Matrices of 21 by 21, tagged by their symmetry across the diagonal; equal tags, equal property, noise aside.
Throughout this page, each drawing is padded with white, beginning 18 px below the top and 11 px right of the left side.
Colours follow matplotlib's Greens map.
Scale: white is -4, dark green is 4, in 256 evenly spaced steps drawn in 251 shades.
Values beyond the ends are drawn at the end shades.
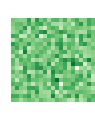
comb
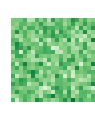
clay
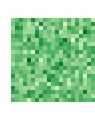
clay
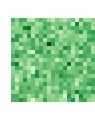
clay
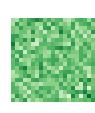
comb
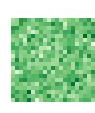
comb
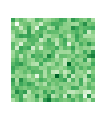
comb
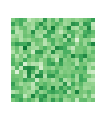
clay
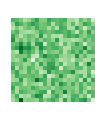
clay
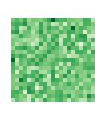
comb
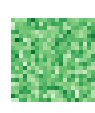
clay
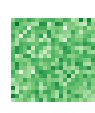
comb
